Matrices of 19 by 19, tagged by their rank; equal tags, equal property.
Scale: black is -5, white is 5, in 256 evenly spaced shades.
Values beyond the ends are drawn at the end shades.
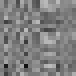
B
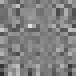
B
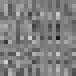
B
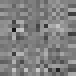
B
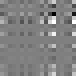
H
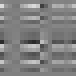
H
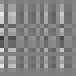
H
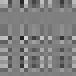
H
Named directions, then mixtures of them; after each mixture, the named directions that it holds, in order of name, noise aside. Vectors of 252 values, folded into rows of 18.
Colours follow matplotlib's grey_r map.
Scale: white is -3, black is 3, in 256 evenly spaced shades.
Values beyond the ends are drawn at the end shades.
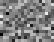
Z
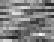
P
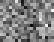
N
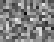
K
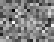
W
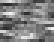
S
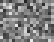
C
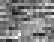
P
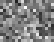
C, N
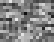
K, S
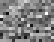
P, Z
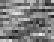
P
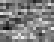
K, P, S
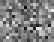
K, N, W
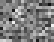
P, W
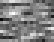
P, S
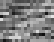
P, Z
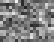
N, S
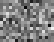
N, S, W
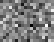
C, N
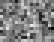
K, N, S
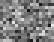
N, P, W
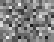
K, N, Z
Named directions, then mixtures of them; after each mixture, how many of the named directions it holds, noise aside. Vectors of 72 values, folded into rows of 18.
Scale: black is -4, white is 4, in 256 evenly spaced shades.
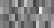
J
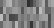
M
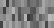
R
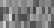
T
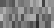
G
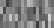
two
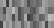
one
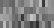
two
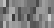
two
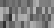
one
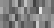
one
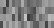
one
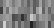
three
